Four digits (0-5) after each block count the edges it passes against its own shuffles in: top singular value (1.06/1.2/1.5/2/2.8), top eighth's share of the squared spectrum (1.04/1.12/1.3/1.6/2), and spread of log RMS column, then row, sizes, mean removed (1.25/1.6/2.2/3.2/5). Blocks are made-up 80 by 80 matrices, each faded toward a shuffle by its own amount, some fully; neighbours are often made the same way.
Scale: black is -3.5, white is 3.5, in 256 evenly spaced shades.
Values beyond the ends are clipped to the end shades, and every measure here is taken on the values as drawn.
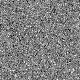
0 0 0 0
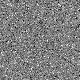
2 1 0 0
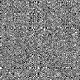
4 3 2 2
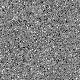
0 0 0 0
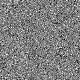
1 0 0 0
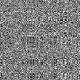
4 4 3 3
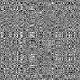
5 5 3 3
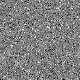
3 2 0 1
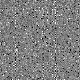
4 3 2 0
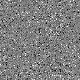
3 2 1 1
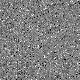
2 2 0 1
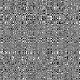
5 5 3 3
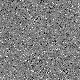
0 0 0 0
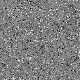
1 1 0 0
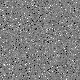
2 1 0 0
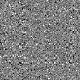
3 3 2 1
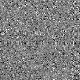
3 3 2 1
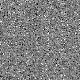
3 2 1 1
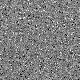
1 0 0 0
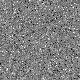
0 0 0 0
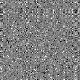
4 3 2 2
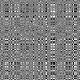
5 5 4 4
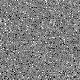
3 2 0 0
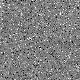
2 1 0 0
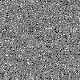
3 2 1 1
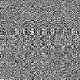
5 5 3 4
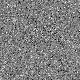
0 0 0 0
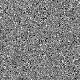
3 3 1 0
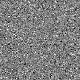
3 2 1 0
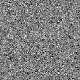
3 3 1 1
